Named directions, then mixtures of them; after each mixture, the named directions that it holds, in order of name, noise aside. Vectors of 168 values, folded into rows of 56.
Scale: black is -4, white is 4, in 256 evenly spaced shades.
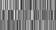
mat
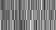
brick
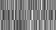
brick, mat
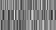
brick, mat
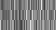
brick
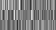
mat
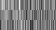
brick, mat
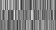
mat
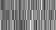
brick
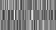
brick, mat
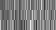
brick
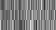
brick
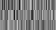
mat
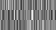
brick, mat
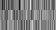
brick, mat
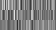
mat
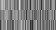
brick, mat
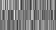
mat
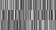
brick, mat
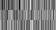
brick, mat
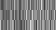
brick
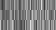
brick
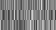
brick, mat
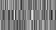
brick, mat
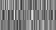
brick, mat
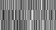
brick, mat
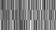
brick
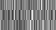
brick, mat
